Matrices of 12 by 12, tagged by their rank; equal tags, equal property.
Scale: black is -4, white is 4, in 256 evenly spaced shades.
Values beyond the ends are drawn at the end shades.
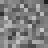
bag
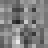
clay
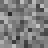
bag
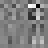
clay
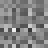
clay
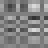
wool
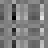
wool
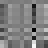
wool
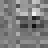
clay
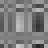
wool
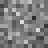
bag
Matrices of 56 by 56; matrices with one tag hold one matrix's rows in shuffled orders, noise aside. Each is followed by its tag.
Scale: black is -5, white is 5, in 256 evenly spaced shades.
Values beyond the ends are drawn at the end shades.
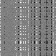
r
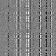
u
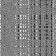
r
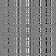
u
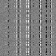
u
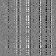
u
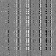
u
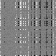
r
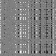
r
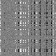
r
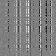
u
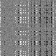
r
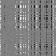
r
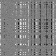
r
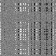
r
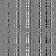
u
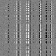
u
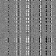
u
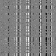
u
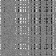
r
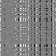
r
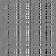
u
